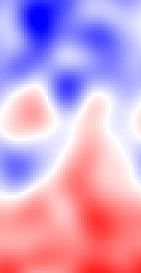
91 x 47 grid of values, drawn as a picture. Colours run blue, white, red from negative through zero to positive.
Odd rows or columns: none. Slope: up to the bottom. Grain: smooth. Average level on the scale: 50%.
